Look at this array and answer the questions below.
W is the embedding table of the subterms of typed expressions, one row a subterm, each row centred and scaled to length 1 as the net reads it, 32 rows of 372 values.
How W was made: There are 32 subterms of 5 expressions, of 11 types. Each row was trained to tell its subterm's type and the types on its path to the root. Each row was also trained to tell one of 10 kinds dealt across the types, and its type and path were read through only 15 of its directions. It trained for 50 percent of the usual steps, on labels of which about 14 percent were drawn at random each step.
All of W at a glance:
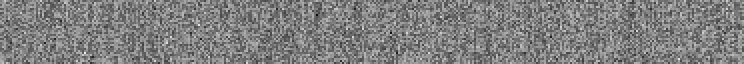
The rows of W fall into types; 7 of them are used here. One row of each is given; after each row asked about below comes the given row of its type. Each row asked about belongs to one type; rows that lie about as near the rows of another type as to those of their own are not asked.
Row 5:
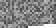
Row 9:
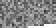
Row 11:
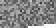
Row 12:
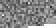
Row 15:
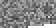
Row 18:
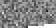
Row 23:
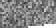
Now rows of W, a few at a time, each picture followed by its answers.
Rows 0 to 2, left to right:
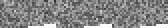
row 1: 11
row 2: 9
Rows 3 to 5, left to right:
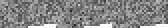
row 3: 12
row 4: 9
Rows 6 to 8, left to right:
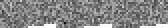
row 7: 12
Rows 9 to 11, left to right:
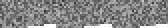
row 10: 12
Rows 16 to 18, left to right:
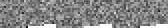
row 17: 9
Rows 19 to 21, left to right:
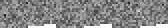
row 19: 9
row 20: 18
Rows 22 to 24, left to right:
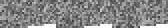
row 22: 12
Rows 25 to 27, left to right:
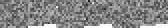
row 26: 15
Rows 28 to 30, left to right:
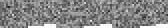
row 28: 15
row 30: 11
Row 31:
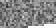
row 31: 15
